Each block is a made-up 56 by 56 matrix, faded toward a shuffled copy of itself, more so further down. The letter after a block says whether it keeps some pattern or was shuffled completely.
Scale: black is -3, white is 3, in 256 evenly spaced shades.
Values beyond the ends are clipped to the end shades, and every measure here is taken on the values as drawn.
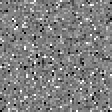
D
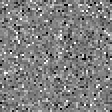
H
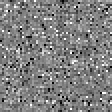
H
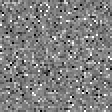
D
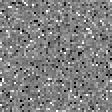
D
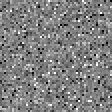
D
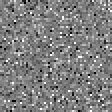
D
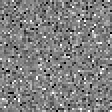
D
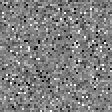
D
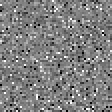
H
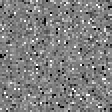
D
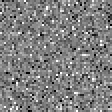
D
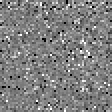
H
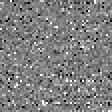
H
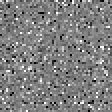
H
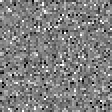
D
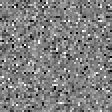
H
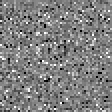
H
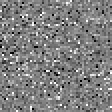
H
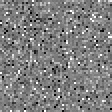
D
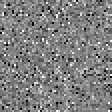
H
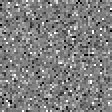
D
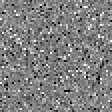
D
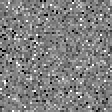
D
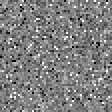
D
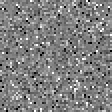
D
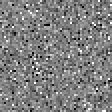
D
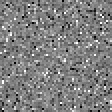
D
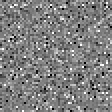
H
